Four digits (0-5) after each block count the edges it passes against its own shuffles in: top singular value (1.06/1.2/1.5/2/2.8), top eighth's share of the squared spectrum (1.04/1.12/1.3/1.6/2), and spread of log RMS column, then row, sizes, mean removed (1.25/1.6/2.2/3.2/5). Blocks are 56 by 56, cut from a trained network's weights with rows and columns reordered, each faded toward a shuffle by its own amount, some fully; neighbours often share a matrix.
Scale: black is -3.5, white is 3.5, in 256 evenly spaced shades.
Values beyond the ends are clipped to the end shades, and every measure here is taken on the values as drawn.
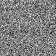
1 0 0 0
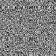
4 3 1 2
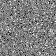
0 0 0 0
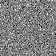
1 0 0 0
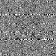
4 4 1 3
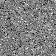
0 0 0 0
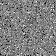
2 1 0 0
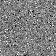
0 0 0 0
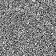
0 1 0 0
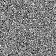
0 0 0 0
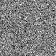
2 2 0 0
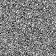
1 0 0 0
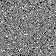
1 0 0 0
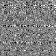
3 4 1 3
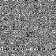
3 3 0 2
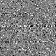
3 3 0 2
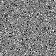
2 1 0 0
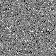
1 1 0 1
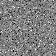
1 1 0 0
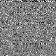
3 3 1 3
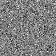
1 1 0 0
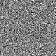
3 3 1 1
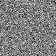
0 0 0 0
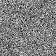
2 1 0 0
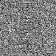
2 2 0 0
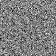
2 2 1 0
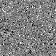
2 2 0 1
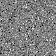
1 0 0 0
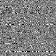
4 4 0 3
